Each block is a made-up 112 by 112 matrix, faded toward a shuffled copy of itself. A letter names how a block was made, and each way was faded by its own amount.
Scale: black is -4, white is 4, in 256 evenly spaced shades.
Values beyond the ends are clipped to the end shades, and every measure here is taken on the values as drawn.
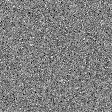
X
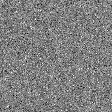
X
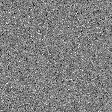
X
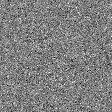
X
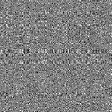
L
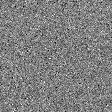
X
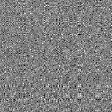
L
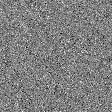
X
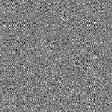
L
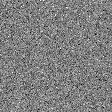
X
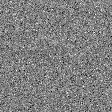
X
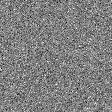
X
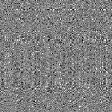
L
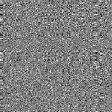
L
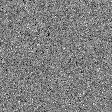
X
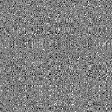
L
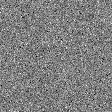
X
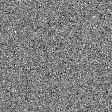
X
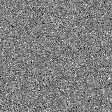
X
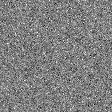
X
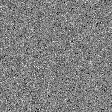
X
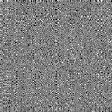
L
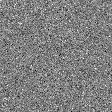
X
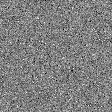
X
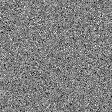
X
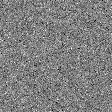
X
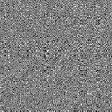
L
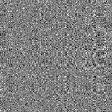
L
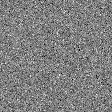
X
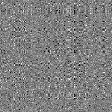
L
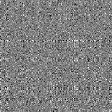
L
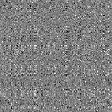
L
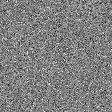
X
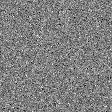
X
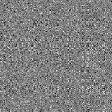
L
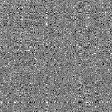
L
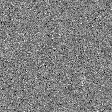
X
